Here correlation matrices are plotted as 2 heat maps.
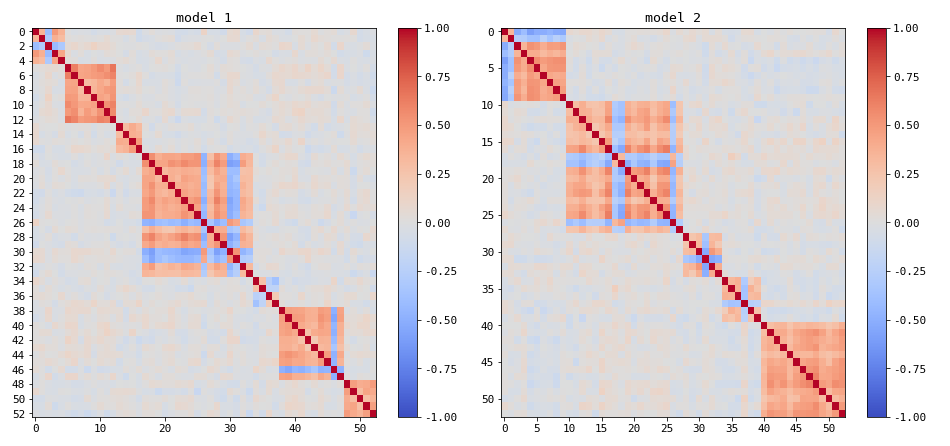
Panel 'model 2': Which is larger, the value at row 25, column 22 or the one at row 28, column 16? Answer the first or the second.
the first
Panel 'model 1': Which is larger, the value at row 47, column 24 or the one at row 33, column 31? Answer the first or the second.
the first
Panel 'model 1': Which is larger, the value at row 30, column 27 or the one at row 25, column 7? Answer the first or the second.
the second
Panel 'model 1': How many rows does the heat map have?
53
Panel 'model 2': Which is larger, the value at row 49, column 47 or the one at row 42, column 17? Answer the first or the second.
the first
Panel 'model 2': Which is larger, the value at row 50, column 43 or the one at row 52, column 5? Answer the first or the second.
the first
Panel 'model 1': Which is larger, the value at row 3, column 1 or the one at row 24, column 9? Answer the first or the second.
the first
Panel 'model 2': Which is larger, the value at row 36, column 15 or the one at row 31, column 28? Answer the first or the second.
the first
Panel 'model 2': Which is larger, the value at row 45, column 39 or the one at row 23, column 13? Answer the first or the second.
the second
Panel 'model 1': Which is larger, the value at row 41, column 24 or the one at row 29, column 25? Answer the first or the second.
the second
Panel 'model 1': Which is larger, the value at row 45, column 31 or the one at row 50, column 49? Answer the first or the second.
the second
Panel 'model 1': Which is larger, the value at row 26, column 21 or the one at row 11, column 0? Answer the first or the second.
the second
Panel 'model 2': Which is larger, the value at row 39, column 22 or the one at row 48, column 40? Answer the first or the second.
the second
